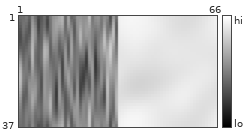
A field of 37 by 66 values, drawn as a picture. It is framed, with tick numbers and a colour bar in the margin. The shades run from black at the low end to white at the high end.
It is made of 1 by 2 panels. Panel 1,1: middling, streaked downward, strong in contrast. Panel 1,2: very high, smooth, faint in contrast.
